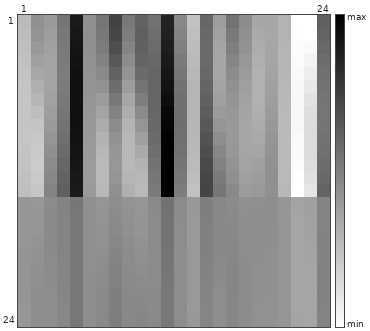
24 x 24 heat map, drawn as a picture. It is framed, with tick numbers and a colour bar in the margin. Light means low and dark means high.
Grain: streaks running down. Seam: horizontal, 60% of the way down, the bottom part calmer. Ninth with the lowest average: top right.
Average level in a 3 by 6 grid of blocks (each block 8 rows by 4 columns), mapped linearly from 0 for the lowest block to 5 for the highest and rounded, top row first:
255320
234321
333332
